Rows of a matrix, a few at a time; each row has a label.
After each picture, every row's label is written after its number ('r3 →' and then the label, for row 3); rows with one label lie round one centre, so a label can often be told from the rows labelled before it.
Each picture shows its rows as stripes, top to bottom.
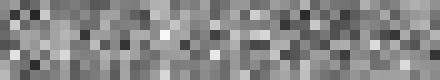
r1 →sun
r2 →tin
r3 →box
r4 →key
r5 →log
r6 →box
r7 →sun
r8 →sun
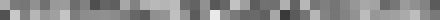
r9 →sun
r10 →box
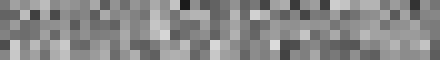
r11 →log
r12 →tin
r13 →sun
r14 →sun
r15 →box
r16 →box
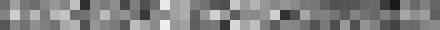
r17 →key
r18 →box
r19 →key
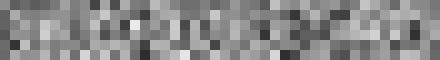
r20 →sun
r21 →box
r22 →log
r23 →log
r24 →tin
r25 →box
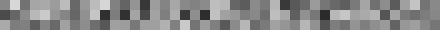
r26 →box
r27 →log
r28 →sun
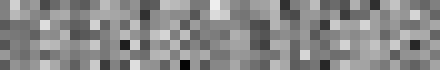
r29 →box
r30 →box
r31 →log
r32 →sun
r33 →log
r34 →sun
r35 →log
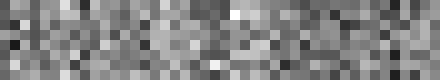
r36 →key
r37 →key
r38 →tin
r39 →sun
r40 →tin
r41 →key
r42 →box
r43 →key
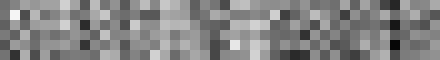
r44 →key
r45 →box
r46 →key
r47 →tin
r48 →key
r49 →tin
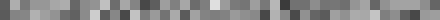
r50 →box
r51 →log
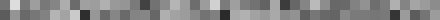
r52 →box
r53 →key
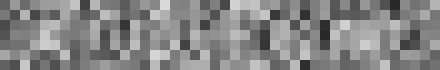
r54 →key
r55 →tin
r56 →log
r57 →log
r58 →log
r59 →sun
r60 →tin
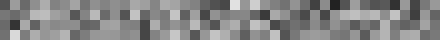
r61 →key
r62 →log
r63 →tin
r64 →box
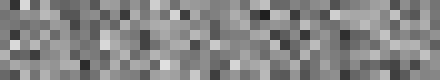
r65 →tin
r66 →log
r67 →sun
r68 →tin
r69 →box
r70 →sun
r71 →key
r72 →tin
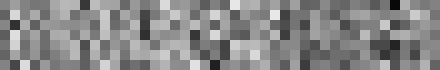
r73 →key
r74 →box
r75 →tin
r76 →box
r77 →key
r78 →key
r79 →tin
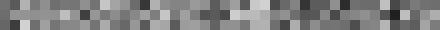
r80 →tin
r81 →key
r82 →tin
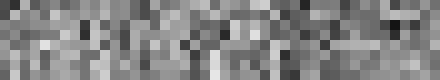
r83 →tin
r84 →box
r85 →key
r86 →key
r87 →log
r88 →box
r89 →box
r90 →box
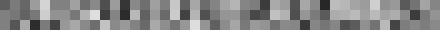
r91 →log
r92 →log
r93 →tin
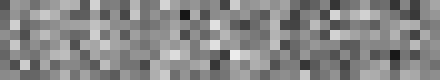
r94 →key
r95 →log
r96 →box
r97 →log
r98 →box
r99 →key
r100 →tin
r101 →sun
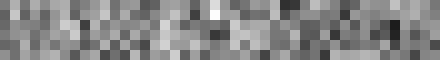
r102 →box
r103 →box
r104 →key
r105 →key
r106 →tin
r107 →log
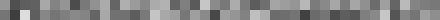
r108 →sun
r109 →tin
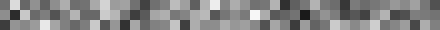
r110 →box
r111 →tin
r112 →log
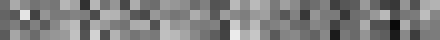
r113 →key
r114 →tin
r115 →key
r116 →key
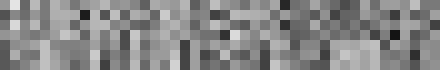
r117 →box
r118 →key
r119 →box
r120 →key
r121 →log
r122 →log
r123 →log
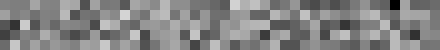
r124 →key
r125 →sun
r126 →tin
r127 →log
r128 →box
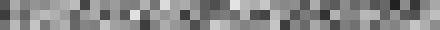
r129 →key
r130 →log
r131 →box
